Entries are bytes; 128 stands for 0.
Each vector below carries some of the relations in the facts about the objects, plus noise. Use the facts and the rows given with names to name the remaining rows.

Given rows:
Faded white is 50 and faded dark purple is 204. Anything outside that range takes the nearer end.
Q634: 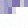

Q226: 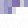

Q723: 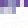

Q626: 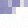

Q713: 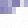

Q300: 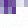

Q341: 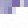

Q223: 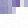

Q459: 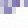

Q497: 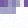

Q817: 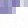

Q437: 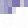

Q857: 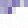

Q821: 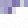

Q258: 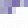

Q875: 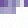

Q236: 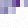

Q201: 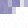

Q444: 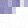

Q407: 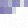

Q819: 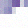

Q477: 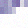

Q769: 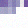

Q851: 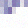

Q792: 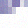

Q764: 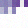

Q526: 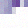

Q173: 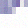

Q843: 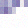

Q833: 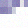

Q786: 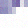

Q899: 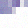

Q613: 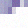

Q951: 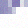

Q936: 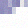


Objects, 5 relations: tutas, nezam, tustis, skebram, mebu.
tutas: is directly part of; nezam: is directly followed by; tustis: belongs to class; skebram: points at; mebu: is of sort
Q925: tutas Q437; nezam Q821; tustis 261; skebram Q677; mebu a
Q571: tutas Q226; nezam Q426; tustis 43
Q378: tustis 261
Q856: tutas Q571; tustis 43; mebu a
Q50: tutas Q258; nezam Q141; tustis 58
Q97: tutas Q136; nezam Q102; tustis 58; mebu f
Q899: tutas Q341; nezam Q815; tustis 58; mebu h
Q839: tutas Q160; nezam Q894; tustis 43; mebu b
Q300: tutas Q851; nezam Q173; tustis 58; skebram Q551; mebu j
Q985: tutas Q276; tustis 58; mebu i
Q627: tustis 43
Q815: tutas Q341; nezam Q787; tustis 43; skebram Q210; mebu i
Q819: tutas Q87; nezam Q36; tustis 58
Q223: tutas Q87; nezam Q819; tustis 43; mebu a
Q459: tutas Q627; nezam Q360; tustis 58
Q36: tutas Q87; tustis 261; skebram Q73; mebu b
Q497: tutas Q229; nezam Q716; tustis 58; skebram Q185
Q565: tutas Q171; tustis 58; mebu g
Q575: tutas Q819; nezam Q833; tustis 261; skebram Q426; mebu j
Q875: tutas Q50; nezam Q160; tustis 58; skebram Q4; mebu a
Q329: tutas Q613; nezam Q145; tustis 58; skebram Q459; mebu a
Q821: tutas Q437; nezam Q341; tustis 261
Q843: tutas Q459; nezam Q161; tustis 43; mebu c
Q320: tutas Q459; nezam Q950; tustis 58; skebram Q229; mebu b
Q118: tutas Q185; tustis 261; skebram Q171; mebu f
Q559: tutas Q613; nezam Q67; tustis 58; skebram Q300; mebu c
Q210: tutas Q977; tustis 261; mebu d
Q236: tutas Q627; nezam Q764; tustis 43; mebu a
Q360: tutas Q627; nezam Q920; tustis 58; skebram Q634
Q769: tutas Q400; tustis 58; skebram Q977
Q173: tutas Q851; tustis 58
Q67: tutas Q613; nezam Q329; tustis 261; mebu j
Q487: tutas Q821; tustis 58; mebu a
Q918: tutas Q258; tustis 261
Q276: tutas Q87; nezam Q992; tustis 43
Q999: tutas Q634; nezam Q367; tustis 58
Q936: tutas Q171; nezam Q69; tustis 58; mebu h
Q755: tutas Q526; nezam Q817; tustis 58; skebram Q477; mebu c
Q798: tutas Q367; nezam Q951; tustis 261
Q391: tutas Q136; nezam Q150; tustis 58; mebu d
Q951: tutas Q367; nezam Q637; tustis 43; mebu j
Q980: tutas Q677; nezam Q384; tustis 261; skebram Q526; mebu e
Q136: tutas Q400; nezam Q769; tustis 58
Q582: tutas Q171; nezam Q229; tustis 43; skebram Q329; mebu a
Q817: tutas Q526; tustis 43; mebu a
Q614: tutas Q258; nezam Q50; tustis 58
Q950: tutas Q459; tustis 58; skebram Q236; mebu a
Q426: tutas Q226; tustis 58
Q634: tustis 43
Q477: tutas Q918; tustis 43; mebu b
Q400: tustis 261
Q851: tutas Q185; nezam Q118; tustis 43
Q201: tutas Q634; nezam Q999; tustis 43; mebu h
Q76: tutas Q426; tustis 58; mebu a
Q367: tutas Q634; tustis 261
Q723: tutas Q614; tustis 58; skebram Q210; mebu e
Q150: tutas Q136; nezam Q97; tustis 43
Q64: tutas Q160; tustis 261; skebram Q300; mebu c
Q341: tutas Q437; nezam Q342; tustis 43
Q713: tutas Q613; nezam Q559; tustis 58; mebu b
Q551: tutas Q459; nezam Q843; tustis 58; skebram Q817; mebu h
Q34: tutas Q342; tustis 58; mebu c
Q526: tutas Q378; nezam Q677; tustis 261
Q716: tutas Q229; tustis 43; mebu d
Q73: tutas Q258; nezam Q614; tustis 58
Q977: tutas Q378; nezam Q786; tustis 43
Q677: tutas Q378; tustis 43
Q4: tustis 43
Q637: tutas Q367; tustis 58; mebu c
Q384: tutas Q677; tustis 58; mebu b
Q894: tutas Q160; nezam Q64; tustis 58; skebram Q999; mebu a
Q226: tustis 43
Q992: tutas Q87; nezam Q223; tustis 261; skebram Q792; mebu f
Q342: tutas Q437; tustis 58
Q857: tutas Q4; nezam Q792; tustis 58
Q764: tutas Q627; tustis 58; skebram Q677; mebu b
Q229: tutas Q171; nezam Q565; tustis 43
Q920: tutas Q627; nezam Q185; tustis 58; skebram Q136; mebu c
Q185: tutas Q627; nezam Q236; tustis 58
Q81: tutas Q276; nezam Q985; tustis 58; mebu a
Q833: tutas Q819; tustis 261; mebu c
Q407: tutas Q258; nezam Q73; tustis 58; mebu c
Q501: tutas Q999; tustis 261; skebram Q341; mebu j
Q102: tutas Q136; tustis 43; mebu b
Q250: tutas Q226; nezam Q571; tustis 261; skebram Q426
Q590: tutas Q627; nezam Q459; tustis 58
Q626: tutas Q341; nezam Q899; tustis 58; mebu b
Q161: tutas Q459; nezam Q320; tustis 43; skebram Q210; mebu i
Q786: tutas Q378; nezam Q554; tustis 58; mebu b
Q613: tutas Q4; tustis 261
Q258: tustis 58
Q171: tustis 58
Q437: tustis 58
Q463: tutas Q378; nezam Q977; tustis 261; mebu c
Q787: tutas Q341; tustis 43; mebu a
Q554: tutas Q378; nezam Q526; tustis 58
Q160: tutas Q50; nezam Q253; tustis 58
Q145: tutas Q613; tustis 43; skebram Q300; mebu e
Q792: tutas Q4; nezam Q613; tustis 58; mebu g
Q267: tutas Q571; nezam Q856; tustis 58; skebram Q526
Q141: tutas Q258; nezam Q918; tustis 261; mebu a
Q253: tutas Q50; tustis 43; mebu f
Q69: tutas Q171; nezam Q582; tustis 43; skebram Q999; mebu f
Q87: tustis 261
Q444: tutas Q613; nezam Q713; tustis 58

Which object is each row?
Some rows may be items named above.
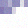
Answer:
Q407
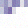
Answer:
Q851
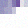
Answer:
Q97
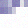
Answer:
Q716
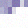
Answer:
Q999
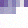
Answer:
Q875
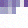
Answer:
Q582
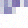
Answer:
Q627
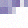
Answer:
Q637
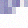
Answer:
Q590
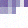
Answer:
Q501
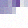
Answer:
Q97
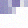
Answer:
Q951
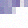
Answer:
Q73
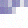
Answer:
Q391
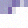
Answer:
Q160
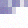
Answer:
Q391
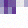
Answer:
Q300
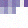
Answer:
Q360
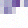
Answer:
Q185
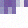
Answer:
Q559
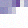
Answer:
Q554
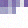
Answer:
Q501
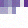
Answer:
Q329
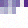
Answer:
Q161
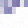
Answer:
Q459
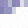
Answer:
Q839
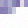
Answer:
Q34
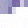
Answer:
Q614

